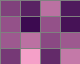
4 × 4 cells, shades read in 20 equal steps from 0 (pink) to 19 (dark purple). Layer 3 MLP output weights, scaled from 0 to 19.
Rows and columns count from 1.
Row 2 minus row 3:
1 13 -1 9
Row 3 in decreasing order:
11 9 9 6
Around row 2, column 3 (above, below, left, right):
6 11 19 18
